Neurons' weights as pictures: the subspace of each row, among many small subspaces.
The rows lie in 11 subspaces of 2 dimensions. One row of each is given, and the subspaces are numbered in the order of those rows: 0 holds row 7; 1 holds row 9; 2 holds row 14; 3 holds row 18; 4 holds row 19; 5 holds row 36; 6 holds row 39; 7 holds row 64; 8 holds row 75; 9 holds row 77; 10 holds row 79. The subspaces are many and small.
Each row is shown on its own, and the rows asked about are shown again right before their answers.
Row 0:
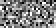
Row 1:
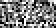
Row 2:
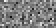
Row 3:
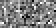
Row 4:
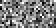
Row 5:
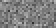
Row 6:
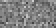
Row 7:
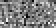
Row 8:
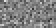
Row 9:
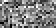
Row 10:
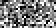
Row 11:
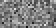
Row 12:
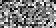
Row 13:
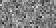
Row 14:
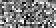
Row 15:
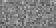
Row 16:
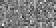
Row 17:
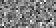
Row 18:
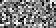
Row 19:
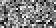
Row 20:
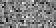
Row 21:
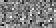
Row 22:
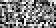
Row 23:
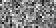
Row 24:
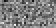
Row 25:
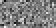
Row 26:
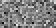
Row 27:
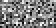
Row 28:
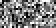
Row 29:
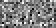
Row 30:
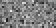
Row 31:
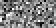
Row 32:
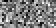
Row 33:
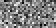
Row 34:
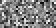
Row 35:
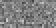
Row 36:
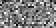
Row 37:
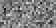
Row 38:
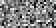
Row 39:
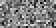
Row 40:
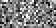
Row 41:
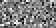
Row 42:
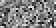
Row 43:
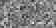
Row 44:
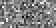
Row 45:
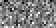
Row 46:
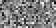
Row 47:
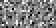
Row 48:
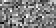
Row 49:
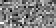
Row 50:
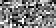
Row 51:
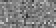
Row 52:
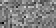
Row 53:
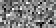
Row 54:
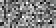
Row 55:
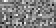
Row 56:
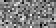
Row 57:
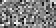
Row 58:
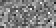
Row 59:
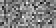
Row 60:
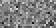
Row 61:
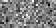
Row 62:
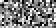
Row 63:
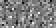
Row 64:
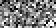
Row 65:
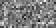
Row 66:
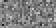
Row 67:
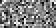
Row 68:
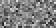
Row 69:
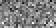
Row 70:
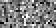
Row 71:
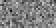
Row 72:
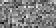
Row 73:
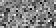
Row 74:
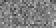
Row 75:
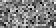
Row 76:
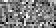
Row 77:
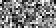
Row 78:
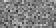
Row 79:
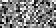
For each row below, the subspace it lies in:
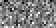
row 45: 7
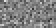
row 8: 3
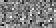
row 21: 5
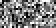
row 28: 9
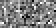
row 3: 0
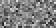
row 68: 7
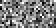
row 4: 9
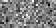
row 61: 10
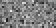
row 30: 2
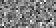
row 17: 5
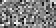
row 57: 3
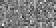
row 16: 6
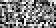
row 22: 0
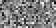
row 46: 3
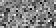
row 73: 8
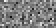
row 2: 5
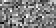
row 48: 1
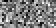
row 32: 10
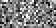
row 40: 10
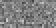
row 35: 2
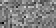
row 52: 1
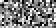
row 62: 6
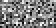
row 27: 4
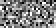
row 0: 9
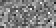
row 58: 8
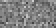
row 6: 0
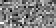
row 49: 1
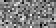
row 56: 8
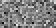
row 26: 5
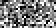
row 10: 4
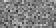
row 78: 8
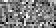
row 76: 0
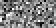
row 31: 10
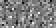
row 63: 7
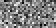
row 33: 8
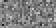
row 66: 6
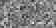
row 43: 4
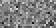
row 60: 7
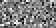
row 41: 3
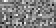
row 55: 4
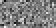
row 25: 3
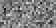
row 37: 10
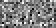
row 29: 5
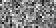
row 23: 9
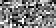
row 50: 1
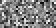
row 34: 3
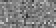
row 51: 0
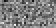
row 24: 4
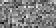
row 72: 1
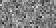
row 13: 9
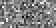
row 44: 2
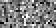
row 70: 0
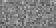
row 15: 4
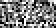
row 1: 0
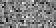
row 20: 2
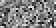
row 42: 8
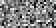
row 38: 6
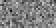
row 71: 9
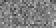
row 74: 6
